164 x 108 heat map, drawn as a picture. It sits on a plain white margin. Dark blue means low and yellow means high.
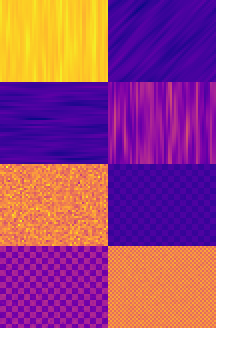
The table splits into 4 rows of 2 panels. Panel 1,1: very high, streaked downward, faint in contrast. Panel 1,2: very low, slanting up to the right, faint in contrast. Panel 2,1: very low, streaked across, faint in contrast. Panel 2,2: low, streaked downward. Panel 3,1: high, fine-grained. Panel 3,2: very low, checkered, faint in contrast. Panel 4,1: low, checkered. Panel 4,2: high, checkered.
